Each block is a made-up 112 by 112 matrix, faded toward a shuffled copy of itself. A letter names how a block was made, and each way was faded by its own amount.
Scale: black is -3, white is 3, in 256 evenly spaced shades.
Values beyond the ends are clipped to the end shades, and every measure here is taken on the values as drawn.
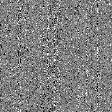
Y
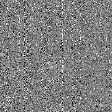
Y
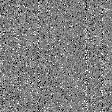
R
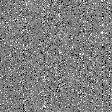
R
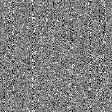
Y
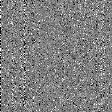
Y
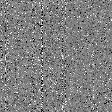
R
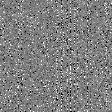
R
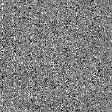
Y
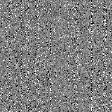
Y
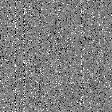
R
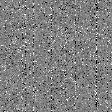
R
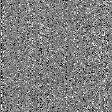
Y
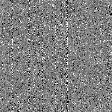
Y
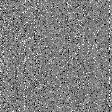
R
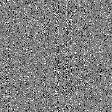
R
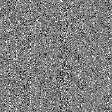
Y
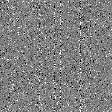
R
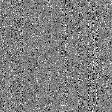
Y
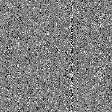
Y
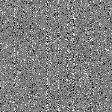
R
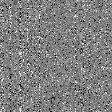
R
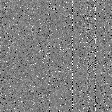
R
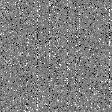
R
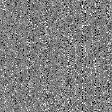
Y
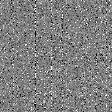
R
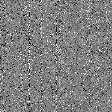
R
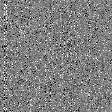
R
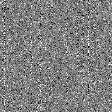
Y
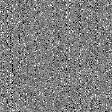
Y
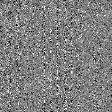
Y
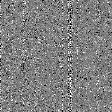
Y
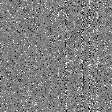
R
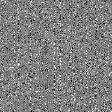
R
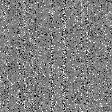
R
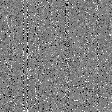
R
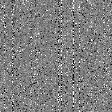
Y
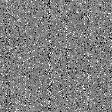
R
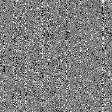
Y
